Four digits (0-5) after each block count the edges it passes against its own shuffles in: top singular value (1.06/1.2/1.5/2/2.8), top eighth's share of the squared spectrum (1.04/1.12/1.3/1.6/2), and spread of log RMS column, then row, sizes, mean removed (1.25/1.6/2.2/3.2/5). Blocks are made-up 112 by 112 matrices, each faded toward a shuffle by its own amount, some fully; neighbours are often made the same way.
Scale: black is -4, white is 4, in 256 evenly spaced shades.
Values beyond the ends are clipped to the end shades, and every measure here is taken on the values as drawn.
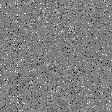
3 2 1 0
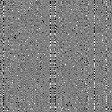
5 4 3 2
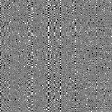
5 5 4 2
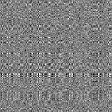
5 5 3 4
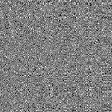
4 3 2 2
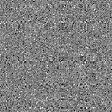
4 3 2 2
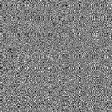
5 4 3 3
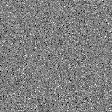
3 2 1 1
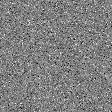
0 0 0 0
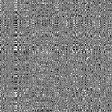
5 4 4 3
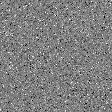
1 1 0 0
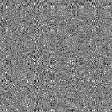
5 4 3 2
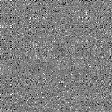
4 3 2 2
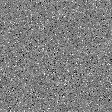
0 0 0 0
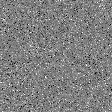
1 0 0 0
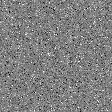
1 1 0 0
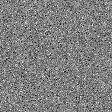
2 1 0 0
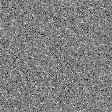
1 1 1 0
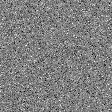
0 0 0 0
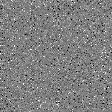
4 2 1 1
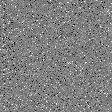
2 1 0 0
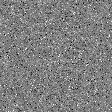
1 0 0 0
